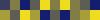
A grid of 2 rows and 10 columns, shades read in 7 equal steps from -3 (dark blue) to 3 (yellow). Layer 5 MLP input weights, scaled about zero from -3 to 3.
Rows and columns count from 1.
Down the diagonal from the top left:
-2 -1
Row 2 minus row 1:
3 -1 6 2 -6 -1 -6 0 2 6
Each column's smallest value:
-2 -1 -3 -1 -3 -1 -3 0 -1 -3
